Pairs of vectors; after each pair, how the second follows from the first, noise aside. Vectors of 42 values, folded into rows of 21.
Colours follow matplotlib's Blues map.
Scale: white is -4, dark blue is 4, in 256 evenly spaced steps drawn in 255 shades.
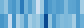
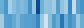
reversed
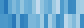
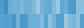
shrunk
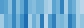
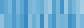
shrunk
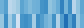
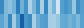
wrapped around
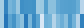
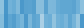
shrunk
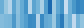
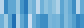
wrapped around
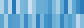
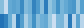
reversed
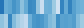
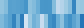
reversed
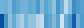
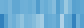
shrunk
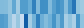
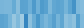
shrunk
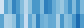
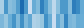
wrapped around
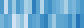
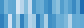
wrapped around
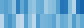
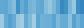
shrunk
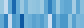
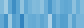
shrunk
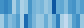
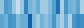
reversed
